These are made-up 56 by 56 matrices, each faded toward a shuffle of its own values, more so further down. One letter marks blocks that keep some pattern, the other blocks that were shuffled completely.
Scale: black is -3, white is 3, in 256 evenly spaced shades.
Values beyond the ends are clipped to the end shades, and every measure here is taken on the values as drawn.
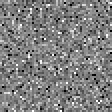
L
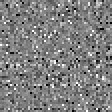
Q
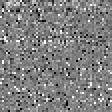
Q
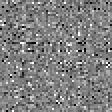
Q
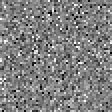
L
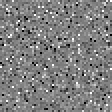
L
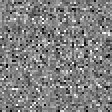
Q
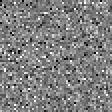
L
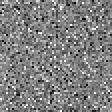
L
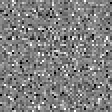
Q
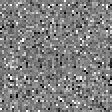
Q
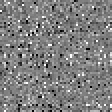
Q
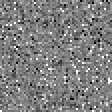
L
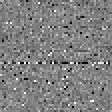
Q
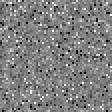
L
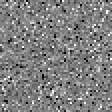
L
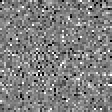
Q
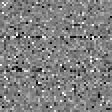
Q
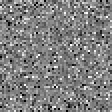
Q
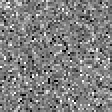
L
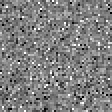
L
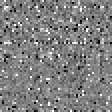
Q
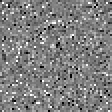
L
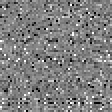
Q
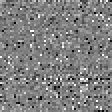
Q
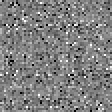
Q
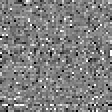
Q
